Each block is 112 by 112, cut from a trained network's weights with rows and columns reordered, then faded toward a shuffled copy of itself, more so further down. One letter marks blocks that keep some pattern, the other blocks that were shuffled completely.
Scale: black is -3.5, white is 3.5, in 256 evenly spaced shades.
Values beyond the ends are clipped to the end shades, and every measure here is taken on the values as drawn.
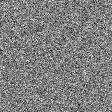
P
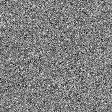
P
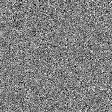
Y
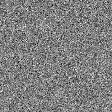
Y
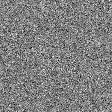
P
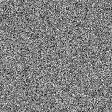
Y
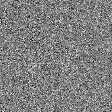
Y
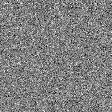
Y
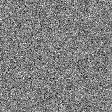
Y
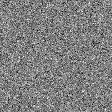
Y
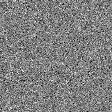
Y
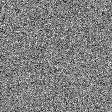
P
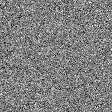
P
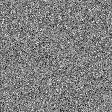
P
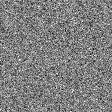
P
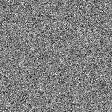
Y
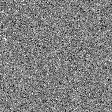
P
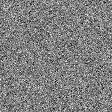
P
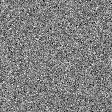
P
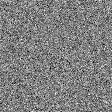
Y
